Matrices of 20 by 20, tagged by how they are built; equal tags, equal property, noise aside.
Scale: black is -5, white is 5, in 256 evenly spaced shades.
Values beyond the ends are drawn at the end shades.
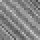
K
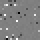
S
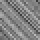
K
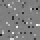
S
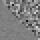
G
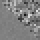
G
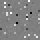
S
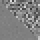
G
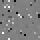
S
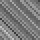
K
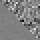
G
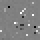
S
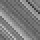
K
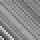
K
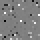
S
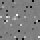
S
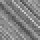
K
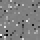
S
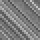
K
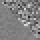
G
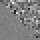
G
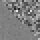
G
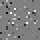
S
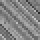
K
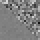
G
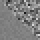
G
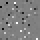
S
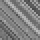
K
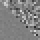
G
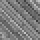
K
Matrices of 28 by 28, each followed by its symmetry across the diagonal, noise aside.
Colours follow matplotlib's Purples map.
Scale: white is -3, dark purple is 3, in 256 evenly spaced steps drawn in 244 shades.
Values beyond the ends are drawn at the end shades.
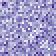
symmetric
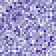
symmetric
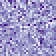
neither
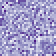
symmetric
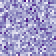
neither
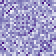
symmetric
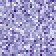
neither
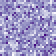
symmetric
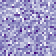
neither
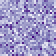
symmetric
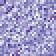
symmetric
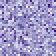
neither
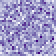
symmetric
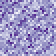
symmetric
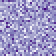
neither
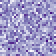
neither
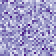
neither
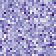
neither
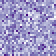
neither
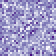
symmetric
